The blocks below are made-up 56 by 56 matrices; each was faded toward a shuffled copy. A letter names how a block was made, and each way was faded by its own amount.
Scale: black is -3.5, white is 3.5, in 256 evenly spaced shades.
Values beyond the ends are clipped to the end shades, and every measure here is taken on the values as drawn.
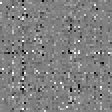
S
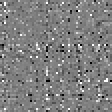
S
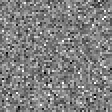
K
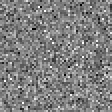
K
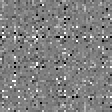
S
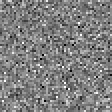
K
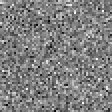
K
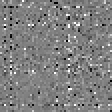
S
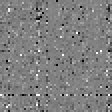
S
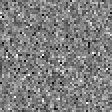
K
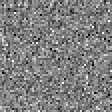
K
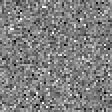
K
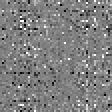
S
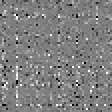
S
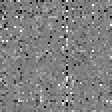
S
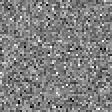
K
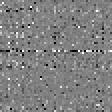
S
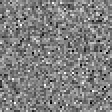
K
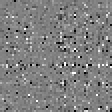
S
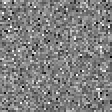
K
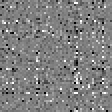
S
